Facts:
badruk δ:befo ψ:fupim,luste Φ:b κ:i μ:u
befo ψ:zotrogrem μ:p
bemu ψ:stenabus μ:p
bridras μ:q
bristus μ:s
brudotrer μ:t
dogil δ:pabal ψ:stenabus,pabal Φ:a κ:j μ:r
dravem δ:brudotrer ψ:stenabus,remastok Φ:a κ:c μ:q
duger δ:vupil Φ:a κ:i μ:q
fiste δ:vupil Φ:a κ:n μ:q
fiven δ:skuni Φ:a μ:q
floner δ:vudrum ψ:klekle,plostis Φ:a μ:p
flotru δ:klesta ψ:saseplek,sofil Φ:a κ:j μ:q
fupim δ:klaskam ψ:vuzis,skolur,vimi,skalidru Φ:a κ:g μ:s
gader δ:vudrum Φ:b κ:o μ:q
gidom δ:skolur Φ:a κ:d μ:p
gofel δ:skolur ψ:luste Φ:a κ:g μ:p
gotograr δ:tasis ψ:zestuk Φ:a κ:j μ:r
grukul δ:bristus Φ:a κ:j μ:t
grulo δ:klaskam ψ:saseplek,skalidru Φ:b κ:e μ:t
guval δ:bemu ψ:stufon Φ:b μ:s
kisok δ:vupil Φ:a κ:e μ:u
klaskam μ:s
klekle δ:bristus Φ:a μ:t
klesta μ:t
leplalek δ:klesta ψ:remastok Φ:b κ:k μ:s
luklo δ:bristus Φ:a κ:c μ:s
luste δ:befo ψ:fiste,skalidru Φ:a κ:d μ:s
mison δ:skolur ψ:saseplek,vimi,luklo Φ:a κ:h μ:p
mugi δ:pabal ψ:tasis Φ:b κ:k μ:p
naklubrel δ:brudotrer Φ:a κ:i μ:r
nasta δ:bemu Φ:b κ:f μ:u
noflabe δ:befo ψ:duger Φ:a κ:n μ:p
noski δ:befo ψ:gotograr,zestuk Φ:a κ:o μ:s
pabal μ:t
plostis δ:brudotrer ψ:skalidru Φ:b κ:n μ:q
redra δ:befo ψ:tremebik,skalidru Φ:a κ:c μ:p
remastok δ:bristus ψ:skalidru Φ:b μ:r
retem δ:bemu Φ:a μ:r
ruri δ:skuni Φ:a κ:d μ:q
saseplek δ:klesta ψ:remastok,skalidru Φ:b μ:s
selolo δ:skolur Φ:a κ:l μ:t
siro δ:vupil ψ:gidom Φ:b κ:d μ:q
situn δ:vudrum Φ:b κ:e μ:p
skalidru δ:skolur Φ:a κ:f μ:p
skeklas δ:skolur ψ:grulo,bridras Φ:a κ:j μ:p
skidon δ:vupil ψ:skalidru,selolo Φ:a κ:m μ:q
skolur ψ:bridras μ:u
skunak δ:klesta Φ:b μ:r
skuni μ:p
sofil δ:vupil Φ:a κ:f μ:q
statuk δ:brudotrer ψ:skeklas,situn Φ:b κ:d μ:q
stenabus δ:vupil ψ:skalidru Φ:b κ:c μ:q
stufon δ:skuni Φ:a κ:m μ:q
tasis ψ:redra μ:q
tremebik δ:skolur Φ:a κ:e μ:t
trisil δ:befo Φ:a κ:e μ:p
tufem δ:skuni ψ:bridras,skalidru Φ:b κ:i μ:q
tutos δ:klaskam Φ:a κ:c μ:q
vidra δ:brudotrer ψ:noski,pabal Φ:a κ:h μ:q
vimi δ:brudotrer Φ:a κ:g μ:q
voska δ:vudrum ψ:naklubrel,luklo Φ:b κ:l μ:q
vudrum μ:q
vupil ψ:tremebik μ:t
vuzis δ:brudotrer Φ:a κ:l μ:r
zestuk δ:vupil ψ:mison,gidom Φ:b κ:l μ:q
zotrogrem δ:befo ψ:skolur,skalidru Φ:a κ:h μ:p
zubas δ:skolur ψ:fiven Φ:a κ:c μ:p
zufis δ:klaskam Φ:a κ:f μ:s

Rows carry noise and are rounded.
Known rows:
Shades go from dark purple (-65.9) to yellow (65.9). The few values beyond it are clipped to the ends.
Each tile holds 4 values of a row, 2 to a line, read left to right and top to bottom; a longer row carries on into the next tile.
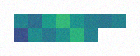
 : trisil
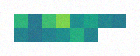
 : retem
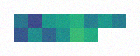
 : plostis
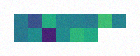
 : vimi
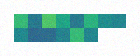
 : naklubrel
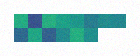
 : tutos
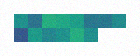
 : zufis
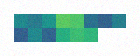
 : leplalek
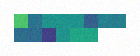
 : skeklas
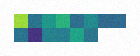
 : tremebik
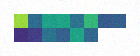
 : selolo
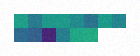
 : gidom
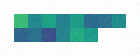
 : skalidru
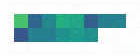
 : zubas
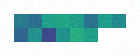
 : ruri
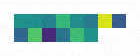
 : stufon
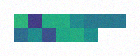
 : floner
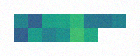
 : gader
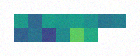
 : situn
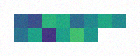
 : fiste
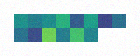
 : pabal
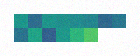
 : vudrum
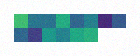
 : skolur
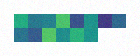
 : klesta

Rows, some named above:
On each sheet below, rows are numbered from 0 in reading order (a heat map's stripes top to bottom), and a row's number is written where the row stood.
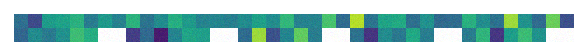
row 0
plostis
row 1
mison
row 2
duger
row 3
tremebik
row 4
noflabe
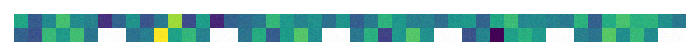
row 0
badruk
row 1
vupil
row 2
sofil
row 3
sofil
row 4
zotrogrem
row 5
remastok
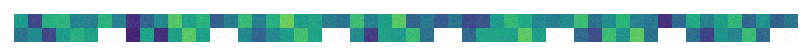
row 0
fupim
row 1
zestuk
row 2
skunak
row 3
grukul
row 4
stenabus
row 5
nasta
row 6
klekle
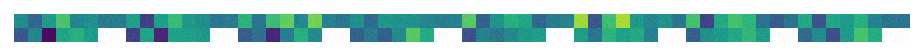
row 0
zotrogrem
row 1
vidra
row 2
vuzis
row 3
situn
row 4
zubas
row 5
dogil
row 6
mugi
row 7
saseplek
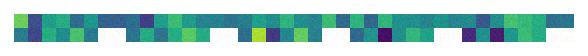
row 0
grulo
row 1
siro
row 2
duger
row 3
fiven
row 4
voska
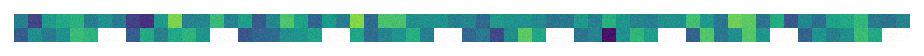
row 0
plostis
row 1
skidon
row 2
gofel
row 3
gotograr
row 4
situn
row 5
luklo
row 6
guval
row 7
gader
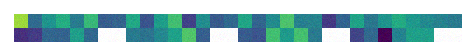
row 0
selolo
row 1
kisok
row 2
badruk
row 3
mison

